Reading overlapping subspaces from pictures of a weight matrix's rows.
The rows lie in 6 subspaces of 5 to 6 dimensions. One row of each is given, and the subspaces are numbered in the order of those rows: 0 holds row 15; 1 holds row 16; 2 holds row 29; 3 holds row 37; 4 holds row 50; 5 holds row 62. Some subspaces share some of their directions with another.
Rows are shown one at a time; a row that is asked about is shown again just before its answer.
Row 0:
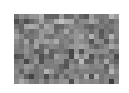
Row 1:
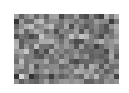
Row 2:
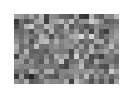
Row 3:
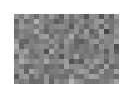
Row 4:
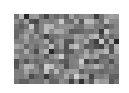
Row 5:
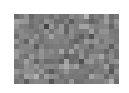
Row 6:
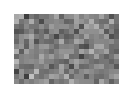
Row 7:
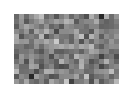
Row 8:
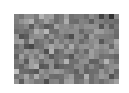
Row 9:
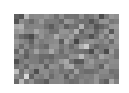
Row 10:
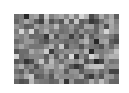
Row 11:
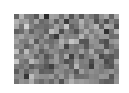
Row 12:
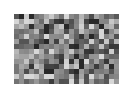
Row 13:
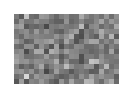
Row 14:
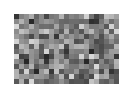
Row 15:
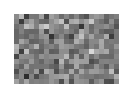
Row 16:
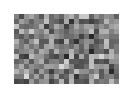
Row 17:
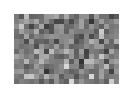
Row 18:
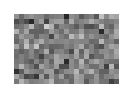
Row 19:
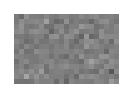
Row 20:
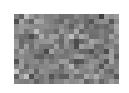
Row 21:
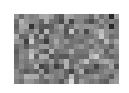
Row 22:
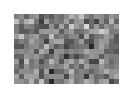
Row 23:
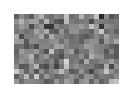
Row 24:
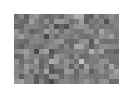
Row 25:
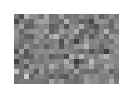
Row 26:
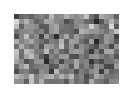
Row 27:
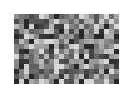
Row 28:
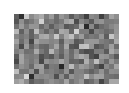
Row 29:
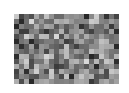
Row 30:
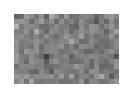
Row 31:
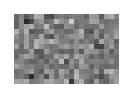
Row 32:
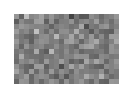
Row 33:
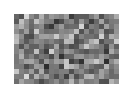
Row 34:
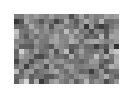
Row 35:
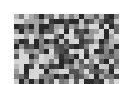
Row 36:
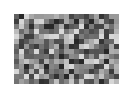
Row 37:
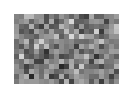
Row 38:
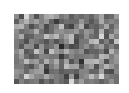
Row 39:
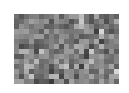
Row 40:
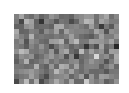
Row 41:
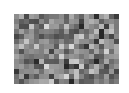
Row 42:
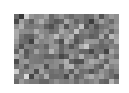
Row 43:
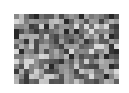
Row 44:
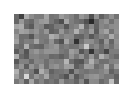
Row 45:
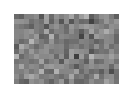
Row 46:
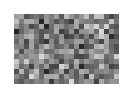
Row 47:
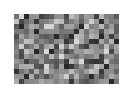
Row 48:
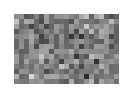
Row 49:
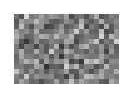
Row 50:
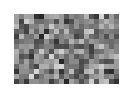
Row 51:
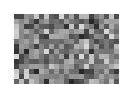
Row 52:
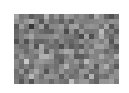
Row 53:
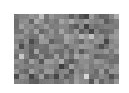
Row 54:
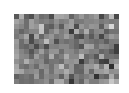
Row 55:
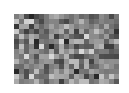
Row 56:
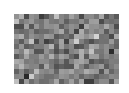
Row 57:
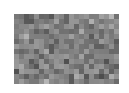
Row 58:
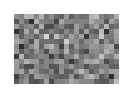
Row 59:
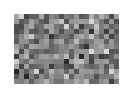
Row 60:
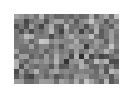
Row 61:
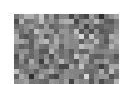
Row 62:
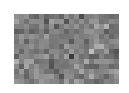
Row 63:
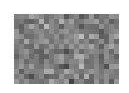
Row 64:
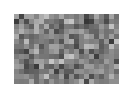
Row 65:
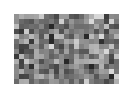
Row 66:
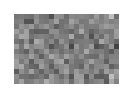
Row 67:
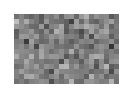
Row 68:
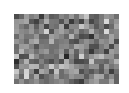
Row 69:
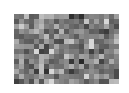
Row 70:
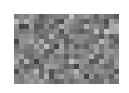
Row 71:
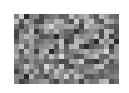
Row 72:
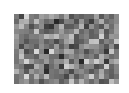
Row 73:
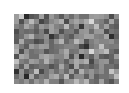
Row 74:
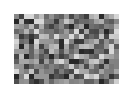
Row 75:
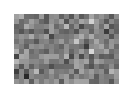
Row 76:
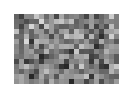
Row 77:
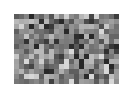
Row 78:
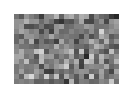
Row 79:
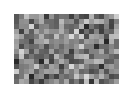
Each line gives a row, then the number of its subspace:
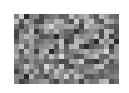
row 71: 5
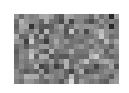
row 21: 4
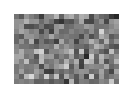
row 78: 3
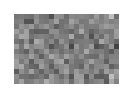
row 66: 4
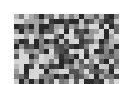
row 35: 0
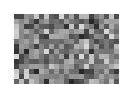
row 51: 1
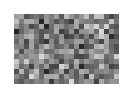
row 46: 1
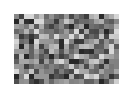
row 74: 1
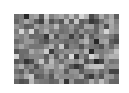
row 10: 5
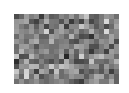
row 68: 5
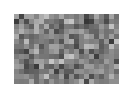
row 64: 5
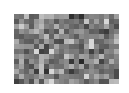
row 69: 3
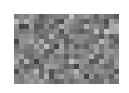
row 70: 3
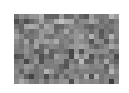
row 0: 3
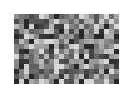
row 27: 0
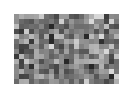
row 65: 1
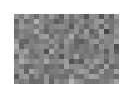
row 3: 1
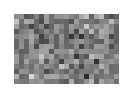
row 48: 1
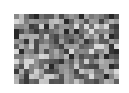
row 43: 5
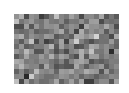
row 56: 0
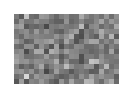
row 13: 0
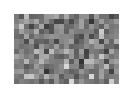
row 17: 3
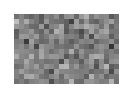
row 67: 5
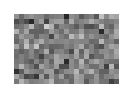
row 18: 4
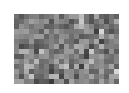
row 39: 3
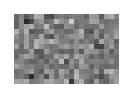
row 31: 4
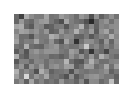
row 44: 5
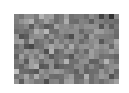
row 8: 4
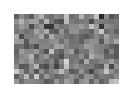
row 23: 4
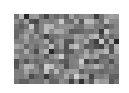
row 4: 5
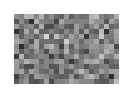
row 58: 1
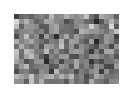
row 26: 2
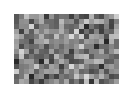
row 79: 5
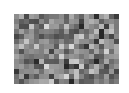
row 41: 3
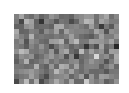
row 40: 5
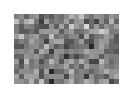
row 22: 3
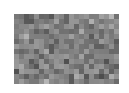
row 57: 4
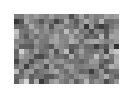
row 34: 5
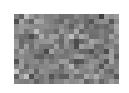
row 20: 1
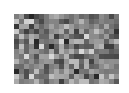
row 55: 1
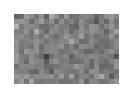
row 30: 2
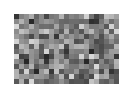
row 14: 2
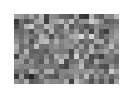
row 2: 1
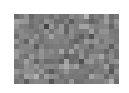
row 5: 5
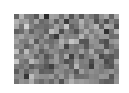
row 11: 2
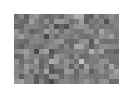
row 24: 3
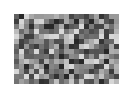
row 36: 0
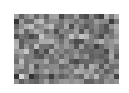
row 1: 1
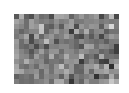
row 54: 4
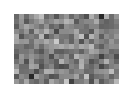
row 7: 4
